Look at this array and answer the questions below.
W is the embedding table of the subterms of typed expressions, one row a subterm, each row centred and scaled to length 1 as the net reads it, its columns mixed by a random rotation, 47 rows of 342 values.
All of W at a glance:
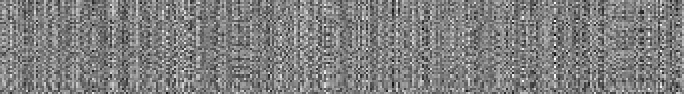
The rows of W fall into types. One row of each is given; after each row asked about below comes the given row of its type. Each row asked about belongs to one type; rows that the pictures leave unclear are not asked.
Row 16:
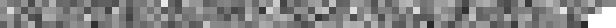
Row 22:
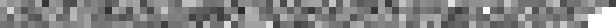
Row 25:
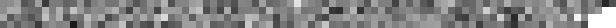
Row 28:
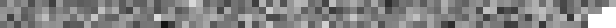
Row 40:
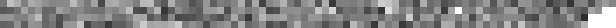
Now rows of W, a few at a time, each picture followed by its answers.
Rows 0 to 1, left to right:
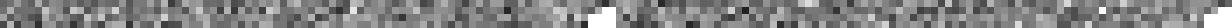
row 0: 25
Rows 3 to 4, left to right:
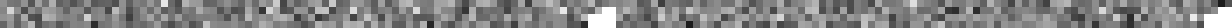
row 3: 16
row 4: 25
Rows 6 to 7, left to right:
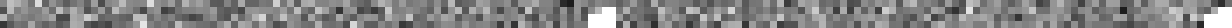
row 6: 40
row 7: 25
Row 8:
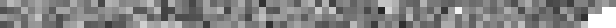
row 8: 40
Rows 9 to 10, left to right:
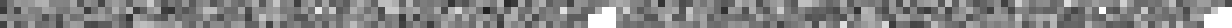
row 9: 40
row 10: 22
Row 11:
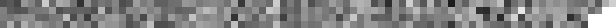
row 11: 28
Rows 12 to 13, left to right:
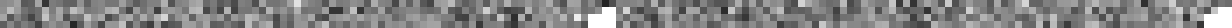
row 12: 25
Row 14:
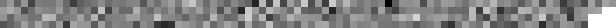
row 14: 28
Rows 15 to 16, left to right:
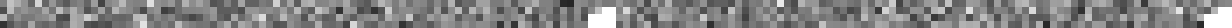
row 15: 40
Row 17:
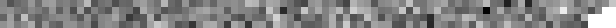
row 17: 16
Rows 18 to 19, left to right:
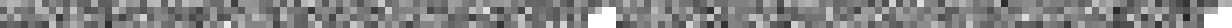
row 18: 22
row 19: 28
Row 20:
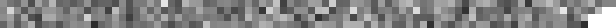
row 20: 16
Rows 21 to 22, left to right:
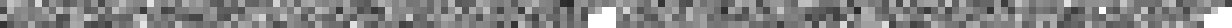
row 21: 40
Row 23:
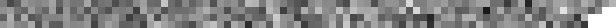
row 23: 16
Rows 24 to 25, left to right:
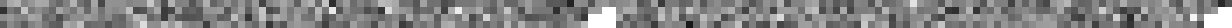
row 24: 40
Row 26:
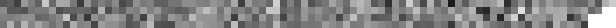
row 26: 28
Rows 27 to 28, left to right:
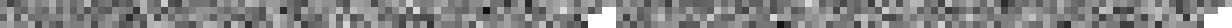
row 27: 16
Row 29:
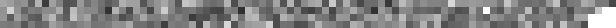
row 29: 22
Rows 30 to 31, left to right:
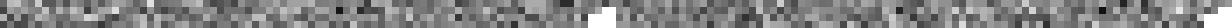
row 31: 16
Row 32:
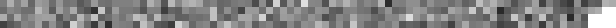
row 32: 28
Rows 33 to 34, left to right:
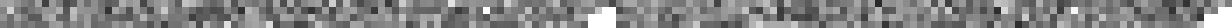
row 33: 22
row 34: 40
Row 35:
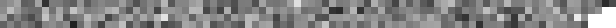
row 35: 25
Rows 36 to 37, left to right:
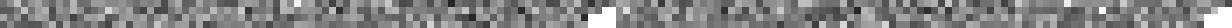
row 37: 22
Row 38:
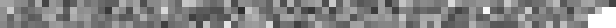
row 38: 22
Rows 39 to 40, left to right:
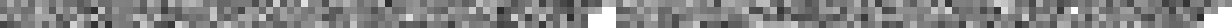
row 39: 28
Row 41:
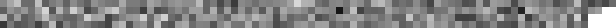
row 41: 25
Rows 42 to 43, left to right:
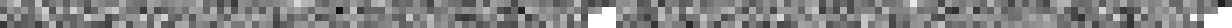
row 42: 25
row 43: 25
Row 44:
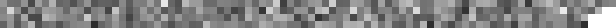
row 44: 16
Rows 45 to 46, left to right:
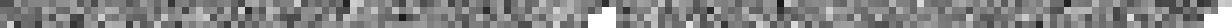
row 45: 25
